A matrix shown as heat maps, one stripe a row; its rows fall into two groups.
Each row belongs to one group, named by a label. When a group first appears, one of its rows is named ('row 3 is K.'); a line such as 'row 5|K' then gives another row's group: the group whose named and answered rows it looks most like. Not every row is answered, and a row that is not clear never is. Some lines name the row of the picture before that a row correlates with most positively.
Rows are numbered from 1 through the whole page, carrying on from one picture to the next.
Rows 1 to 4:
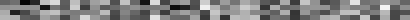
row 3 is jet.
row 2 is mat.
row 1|jet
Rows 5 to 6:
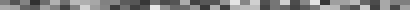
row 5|jet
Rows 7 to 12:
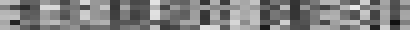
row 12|mat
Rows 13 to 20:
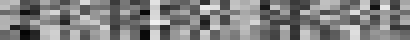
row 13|mat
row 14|mat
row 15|jet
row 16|mat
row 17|mat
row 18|jet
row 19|jet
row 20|jet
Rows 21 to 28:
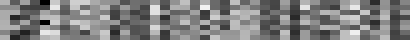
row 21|jet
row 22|jet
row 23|mat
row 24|jet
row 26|mat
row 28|jet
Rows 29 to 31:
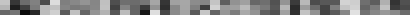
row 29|jet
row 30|jet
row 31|jet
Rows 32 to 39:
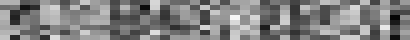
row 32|mat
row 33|jet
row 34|jet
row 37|mat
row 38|mat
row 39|jet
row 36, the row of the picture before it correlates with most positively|30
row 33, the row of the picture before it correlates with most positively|31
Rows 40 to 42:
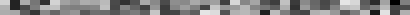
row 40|jet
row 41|jet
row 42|mat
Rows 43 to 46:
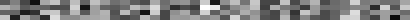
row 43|jet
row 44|mat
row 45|jet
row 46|jet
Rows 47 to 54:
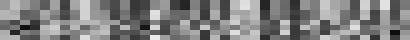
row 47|mat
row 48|mat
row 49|mat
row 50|mat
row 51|jet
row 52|jet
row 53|jet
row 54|mat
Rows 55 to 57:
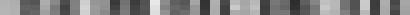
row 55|mat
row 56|mat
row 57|mat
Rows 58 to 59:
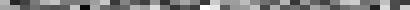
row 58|jet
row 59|mat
